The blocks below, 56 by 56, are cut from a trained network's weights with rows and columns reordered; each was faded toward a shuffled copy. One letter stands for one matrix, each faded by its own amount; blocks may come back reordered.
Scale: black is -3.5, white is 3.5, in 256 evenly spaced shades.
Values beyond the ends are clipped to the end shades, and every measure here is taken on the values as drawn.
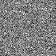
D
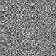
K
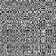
K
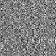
K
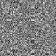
K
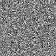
D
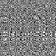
K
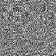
K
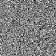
D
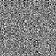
K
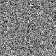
D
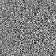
K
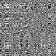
K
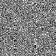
D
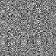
K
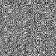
K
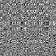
K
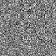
K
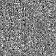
D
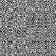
K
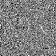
D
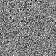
D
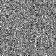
D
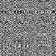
K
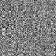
K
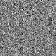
D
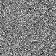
D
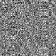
K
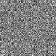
K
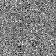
D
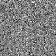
D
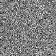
D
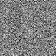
D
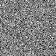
D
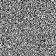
D
